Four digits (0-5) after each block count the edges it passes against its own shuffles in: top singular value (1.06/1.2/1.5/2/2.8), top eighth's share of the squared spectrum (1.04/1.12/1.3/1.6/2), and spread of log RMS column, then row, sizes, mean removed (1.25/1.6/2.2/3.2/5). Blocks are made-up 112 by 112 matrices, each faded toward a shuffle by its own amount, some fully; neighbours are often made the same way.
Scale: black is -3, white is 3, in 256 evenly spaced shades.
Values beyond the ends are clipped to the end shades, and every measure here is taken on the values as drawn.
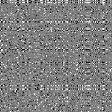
5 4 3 3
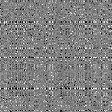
5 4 3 4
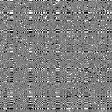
5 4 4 4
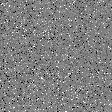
0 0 0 0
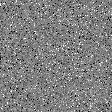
0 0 0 0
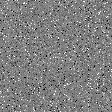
1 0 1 0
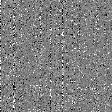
2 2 3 1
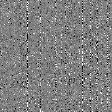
3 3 4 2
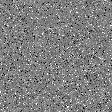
0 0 0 0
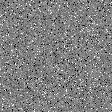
0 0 0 0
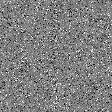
0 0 1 0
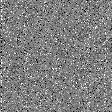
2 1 2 0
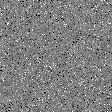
0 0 0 0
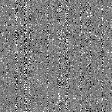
2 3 4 2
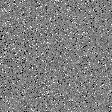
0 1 1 0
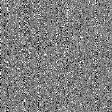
1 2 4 0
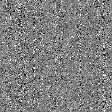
1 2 3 0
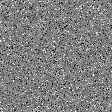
0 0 0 0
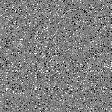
4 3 1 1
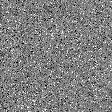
0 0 0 0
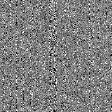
1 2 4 0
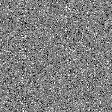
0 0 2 0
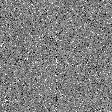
1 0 1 0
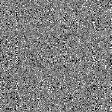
1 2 3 3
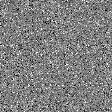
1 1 1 1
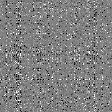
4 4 3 2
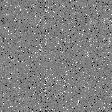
2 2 1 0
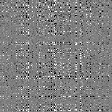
4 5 4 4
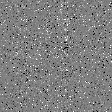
3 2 1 1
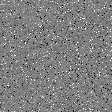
2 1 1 0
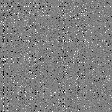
3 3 2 2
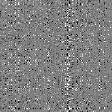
4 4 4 3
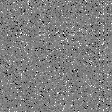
3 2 2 1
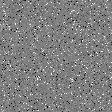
2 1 0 0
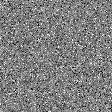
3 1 0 0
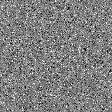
3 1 0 0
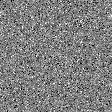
2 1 0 0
